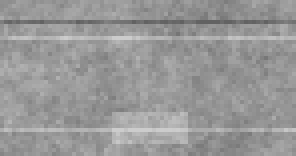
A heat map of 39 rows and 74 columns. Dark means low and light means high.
The grain runs across in streaks. Rows 6, 10 and 33 differ from the rows beside them. An odd patch, higher than its surroundings, sits in the bottom middle. The ninth with the highest average is the bottom middle. A few values lie far out on both sides of the bulk.
